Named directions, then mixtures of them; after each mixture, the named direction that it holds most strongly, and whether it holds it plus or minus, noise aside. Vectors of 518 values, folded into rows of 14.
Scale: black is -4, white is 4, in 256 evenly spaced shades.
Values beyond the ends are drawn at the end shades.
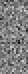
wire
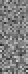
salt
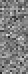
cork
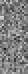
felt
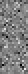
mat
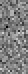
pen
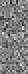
pen, plus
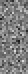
wire, plus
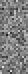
cork, minus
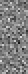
pen, minus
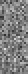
felt, minus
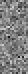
cork, plus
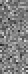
salt, plus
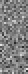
salt, minus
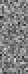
felt, minus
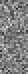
pen, minus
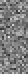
cork, minus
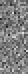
pen, plus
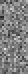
felt, minus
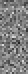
wire, plus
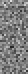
wire, minus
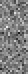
pen, minus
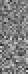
salt, plus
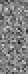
wire, plus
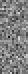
cork, plus
